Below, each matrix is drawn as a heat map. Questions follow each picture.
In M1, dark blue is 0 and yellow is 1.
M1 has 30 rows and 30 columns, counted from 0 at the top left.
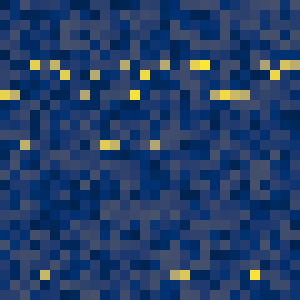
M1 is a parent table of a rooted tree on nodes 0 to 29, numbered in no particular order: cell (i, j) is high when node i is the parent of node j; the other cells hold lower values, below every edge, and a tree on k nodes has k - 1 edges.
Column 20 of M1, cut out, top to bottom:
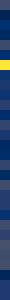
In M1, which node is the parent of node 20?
6
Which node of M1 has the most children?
6
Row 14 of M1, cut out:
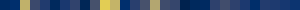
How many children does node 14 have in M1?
4
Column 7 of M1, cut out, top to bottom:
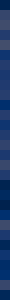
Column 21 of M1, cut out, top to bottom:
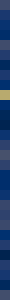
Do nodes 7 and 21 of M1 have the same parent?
no
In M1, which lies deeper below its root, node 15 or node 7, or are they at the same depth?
node 15
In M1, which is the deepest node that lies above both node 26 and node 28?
6
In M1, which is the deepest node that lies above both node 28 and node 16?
6
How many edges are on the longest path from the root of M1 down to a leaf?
2
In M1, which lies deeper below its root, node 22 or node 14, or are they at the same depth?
node 22
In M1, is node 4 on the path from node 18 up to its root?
no
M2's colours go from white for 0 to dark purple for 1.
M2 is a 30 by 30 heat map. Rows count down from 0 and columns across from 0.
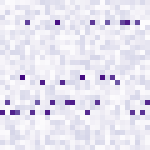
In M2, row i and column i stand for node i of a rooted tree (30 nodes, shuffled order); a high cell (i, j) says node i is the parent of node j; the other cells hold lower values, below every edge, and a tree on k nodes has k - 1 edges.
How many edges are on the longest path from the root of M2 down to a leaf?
2
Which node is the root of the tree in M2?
15
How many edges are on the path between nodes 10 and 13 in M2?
2
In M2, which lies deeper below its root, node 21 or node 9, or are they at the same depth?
the same depth
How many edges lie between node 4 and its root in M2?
1
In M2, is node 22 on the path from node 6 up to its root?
yes
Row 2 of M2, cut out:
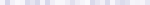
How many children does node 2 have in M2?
0
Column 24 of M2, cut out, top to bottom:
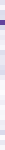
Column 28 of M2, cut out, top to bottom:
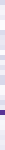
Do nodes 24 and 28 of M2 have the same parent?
no
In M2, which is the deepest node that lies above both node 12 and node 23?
16
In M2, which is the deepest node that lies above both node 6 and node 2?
22
